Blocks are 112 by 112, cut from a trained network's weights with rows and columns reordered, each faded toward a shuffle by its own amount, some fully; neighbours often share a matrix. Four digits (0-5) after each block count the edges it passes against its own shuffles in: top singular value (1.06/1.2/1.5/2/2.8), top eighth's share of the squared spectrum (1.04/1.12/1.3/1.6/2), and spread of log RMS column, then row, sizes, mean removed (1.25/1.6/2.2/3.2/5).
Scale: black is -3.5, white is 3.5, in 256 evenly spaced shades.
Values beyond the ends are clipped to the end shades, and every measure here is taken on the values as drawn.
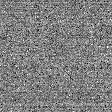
2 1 0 0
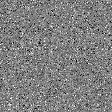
3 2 0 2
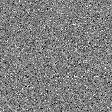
3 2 0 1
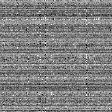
5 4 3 3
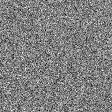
0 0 0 0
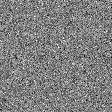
0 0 0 0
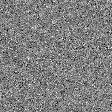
2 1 0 0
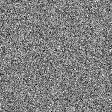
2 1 0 0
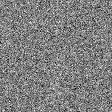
2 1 0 0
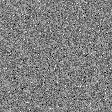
0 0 0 0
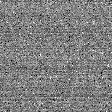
3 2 1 0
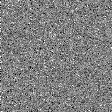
2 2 1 0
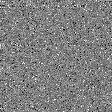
2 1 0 1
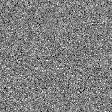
3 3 0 2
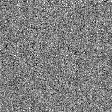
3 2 0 1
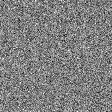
0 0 0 0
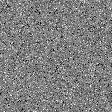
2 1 0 0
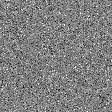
0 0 0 0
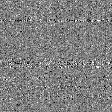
3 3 1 3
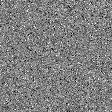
1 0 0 0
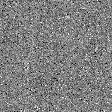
1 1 0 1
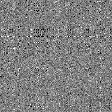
3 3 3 2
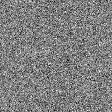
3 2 0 1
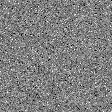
1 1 0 0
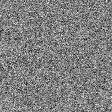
2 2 0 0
